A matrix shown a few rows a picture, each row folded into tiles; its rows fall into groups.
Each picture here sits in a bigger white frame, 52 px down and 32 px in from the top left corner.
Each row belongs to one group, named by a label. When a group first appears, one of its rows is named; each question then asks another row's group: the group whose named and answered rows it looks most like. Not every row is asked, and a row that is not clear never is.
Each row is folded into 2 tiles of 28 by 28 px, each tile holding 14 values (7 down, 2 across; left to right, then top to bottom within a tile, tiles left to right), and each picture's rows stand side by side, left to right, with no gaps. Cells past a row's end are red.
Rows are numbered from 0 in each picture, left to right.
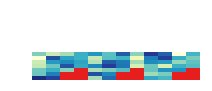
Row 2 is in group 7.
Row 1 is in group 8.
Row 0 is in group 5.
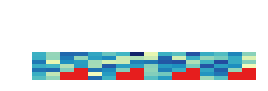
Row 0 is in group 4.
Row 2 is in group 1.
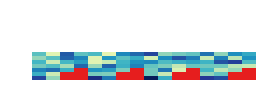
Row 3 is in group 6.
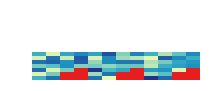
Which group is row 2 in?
5
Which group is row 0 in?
6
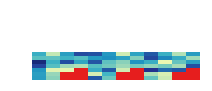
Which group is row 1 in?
7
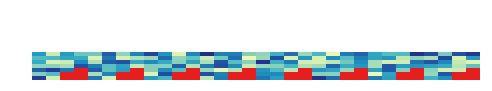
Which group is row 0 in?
4
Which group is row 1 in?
1
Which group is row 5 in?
5
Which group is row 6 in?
5
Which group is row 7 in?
6
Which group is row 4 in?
6
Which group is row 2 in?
7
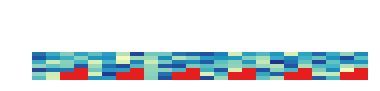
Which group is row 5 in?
7
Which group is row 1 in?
5
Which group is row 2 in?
5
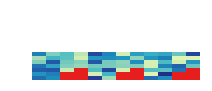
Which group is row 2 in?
5
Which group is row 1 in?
7
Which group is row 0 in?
8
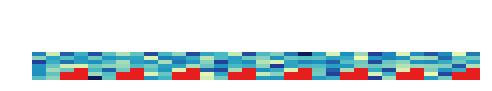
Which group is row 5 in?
8
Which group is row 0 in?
6
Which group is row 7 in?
7
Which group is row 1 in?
7
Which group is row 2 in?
7
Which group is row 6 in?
7
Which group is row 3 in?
1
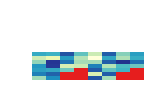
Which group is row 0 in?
8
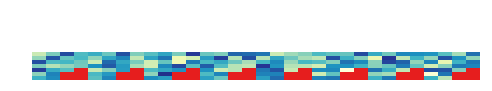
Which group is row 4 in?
8
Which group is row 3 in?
6
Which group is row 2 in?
5
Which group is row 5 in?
5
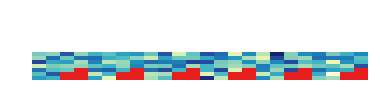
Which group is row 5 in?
4
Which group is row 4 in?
1
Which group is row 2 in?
1
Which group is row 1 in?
4
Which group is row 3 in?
7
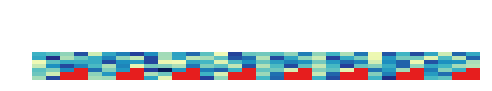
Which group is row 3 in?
4
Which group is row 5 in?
5
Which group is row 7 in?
6
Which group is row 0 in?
5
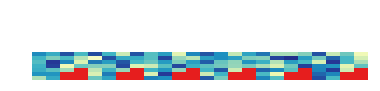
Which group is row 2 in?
5
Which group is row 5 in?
8
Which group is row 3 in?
7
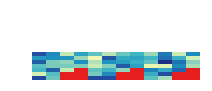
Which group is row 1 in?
5
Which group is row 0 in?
7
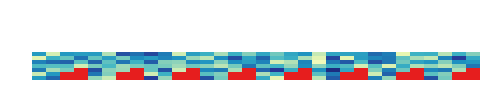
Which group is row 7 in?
4
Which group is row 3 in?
4
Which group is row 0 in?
6
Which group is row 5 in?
1
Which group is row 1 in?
6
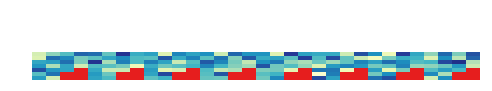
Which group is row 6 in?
6
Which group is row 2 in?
6
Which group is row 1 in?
6
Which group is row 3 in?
6
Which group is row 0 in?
1
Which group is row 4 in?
6
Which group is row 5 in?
5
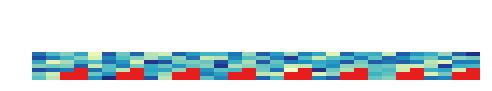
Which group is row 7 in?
5
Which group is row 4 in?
7
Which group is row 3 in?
8
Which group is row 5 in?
6
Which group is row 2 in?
6
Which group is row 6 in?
6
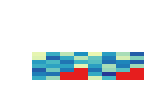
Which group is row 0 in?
1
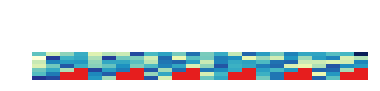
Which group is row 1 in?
1
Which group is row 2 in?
1
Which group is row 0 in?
5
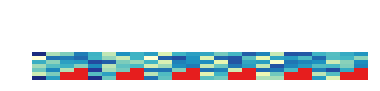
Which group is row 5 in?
4
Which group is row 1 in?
6
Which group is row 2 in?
4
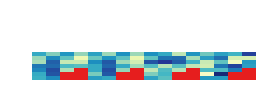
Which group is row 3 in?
5
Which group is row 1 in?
8
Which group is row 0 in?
8
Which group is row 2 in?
7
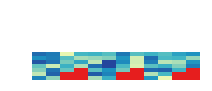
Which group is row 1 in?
8
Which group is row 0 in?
7
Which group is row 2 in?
4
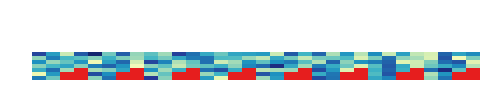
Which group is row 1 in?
8
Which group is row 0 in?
7
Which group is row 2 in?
6
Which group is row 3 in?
4
